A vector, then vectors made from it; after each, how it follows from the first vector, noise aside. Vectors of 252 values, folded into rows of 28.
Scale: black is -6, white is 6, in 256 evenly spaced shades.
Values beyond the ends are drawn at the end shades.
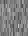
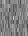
wrapped around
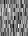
scaled up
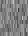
wrapped around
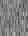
wrapped around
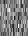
scaled up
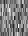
scaled up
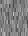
wrapped around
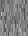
wrapped around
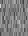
wrapped around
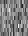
scaled up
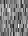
scaled up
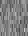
wrapped around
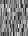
scaled up
